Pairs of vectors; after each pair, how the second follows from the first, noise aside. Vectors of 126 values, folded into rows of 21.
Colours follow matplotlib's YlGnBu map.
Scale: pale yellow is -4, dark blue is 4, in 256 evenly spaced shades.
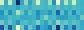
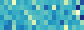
shuffled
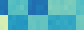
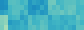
shrunk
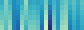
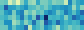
shuffled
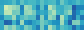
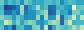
negated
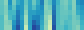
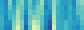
negated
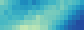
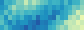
negated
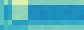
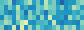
shuffled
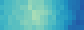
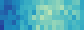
reversed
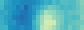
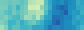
reversed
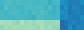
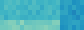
shrunk
